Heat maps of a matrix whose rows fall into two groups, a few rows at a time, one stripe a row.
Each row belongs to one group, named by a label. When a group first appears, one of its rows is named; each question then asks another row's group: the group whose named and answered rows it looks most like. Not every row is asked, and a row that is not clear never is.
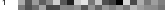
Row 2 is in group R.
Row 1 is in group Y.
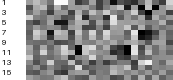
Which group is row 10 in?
Y
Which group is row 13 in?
R
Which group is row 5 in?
R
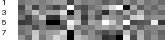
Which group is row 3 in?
Y
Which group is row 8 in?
Y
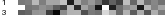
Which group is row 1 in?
Y
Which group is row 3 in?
R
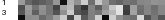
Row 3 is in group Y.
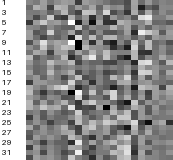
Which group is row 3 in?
Y
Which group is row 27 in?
Y
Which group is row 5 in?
Y
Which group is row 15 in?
R
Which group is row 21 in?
Y
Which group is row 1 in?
Y
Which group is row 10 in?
Y
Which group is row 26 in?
Y
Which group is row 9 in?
Y
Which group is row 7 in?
R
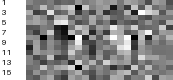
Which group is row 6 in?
R
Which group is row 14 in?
Y
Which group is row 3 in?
R
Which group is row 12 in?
R
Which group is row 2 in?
Y
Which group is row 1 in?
R
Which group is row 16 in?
R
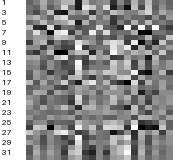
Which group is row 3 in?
R
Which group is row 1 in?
Y
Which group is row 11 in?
R
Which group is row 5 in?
Y
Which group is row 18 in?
R
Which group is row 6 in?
R
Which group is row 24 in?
R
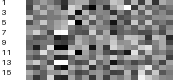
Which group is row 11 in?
Y
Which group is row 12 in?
R
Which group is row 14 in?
R
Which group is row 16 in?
R
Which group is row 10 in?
R
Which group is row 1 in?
R
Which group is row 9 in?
R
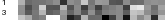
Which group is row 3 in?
R
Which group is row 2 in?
R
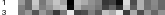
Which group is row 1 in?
Y
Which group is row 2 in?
Y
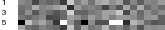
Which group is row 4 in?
R
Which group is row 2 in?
Y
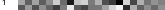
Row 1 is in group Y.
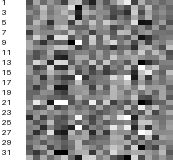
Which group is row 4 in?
Y
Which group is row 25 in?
R
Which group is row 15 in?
R
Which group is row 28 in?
R
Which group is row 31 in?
R
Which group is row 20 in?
R
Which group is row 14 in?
R
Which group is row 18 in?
R
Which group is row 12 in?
R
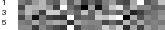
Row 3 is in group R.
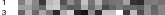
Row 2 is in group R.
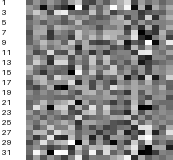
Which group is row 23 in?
Y
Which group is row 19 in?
Y
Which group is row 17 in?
Y
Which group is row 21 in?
Y
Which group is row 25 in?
Y
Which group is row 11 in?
R
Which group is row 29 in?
Y
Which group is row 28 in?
R
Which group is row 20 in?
R
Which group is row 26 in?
R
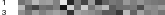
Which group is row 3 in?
Y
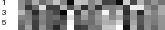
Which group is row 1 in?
Y
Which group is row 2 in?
R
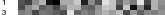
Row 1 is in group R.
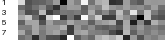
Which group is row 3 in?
R
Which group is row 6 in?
Y
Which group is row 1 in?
Y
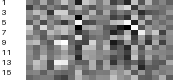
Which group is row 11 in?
Y
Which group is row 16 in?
R
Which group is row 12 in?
Y
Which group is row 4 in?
Y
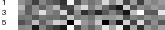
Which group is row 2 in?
Y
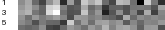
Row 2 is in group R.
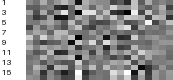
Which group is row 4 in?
R
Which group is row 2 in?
R
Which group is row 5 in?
R
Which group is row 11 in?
R
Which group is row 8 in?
Y
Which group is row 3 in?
Y
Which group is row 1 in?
Y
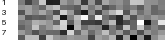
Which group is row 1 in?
R
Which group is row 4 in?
Y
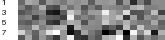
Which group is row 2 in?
R
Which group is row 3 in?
R
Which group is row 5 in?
R
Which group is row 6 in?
Y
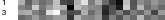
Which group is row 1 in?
Y
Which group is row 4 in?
Y
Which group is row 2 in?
Y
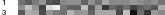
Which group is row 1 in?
R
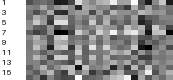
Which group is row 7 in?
R
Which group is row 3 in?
R
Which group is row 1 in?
R
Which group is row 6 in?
R
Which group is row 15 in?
R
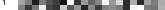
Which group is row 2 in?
R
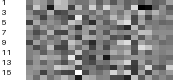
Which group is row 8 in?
Y
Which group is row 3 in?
R
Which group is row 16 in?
Y
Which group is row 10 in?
R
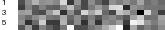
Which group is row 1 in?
Y
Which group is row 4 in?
R
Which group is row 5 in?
R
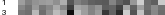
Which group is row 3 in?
Y
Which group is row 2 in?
Y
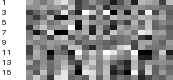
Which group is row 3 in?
Y
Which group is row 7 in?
R
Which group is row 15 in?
Y
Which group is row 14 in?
Y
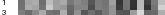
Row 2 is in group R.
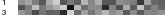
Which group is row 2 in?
Y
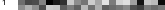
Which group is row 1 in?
R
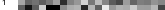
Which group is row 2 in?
R
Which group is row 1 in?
Y
